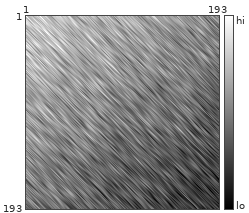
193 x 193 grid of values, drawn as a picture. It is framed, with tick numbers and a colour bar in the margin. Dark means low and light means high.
Average level on the scale: 50%. Ninth with the lowest average: bottom right. Grain: diagonal, down to the right. Slope: up to the top left. Mirror symmetry: none. Odd rows or columns: none. Histogram: bell-shaped.
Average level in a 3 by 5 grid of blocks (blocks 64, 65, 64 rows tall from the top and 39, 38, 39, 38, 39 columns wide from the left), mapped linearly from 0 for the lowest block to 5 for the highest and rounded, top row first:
54433 | 43221 | 22110
